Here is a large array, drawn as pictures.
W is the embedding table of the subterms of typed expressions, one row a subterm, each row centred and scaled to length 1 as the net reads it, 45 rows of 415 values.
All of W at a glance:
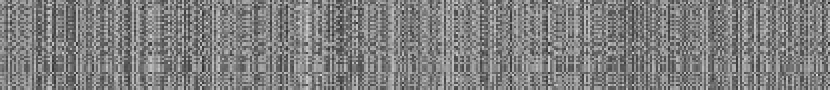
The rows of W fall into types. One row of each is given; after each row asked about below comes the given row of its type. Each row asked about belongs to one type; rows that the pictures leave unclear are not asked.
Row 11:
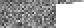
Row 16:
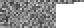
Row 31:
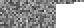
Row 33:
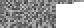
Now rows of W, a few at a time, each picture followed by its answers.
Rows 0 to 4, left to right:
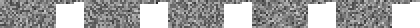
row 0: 31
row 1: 31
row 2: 16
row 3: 11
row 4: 33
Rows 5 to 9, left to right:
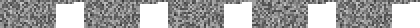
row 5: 16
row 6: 16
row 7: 33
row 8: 31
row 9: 16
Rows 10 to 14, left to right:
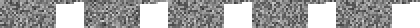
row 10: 31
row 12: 31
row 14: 31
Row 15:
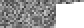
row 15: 11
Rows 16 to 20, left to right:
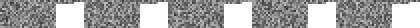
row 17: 16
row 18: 33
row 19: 31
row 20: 16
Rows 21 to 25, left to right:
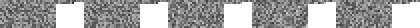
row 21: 31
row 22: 31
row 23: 16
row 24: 11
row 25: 31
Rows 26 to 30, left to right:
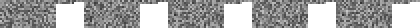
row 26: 31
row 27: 16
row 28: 33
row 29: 16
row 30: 33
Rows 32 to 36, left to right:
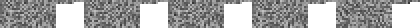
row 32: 33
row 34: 33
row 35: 33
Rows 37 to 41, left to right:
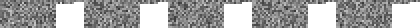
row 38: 31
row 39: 16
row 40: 31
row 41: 16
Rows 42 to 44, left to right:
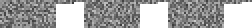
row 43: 16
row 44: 16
